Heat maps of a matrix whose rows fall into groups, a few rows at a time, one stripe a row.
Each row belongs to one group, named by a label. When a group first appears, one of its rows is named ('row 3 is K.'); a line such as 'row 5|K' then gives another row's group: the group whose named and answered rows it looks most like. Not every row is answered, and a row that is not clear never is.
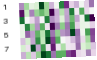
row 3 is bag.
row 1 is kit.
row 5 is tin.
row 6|tin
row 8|kit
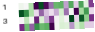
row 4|kit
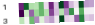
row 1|kit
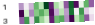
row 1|tin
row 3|kit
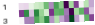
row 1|tin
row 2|kit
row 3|tin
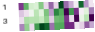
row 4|kit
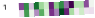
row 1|kit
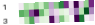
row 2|bag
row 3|bag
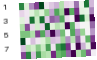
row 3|bag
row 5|bag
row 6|bag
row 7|tin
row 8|kit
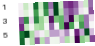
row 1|tin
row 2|tin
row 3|kit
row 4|kit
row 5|bag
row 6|bag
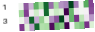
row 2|tin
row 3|bag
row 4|kit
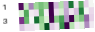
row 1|kit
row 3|kit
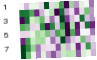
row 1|tin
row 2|bag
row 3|kit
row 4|bag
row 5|tin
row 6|kit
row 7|bag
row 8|bag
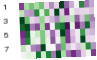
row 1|kit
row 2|tin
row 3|bag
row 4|bag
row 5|kit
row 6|kit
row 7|bag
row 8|tin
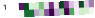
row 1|kit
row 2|bag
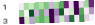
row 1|tin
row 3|kit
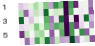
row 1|tin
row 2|tin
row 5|kit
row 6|tin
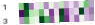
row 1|bag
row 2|kit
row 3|kit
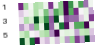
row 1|kit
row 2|tin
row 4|kit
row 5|bag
